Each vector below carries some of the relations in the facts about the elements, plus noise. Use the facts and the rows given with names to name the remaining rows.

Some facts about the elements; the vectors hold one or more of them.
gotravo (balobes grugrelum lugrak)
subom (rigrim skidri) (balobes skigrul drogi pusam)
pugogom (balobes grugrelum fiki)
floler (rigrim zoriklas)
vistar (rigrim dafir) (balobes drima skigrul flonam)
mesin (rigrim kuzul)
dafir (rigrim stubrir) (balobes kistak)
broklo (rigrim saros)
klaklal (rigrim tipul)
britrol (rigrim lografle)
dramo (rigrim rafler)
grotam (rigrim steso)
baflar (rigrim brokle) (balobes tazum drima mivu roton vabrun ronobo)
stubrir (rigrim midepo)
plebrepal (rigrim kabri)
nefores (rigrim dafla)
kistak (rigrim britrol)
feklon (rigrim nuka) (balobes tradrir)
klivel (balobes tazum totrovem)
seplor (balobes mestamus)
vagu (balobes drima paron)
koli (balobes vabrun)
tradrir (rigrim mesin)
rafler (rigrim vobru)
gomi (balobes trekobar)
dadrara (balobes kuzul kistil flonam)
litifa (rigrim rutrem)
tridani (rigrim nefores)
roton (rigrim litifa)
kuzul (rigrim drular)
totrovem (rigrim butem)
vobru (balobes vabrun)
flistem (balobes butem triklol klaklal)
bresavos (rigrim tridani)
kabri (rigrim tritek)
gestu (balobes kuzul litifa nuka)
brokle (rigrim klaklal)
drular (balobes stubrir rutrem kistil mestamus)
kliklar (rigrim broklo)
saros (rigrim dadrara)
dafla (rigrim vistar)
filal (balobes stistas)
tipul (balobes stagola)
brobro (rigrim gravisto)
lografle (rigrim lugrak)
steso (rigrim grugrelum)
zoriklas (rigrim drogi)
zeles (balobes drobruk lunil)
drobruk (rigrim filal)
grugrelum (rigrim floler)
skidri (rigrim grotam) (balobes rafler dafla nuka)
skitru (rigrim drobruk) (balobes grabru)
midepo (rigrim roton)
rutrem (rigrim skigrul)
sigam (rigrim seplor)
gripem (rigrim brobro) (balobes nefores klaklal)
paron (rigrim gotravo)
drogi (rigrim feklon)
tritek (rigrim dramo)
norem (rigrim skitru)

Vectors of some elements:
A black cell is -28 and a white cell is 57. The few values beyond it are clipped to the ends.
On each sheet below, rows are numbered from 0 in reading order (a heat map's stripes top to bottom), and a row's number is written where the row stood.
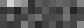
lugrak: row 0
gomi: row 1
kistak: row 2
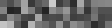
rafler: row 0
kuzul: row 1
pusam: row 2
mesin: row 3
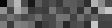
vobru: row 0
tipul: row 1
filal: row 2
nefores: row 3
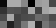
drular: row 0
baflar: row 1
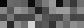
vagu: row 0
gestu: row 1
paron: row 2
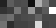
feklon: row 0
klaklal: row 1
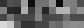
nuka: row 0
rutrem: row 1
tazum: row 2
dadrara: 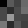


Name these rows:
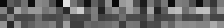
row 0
vistar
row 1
totrovem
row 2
gripem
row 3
kistil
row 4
koli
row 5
mestamus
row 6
vabrun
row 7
drima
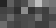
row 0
brokle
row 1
fiki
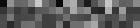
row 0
seplor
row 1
grugrelum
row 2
klivel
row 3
litifa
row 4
tradrir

